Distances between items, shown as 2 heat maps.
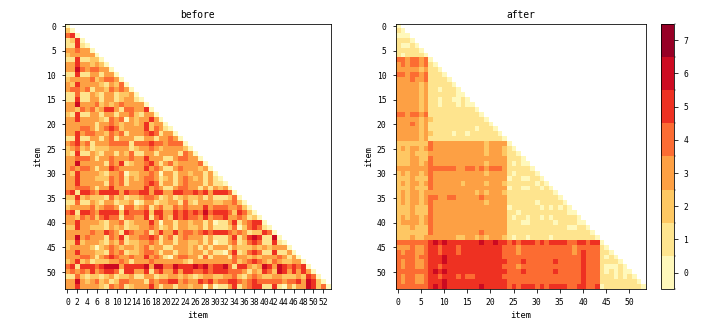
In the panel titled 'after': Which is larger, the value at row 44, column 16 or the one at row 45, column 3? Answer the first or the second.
the first
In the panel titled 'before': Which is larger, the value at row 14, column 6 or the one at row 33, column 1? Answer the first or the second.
the second
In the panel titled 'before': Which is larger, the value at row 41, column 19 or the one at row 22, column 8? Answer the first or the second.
the second
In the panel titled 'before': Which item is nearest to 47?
21
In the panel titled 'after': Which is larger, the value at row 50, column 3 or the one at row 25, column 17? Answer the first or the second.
the first
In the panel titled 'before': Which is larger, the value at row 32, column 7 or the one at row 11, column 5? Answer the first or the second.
the second
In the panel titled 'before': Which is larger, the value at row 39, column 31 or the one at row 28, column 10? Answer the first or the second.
the first
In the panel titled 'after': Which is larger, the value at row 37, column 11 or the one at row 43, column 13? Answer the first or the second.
the first
